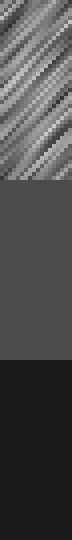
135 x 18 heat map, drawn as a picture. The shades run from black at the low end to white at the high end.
It is made of 3 by 1 panels. Panel 1,1: middling, slanting up to the right, strong in contrast. Panel 2,1: low, flat. Panel 3,1: very low, flat.
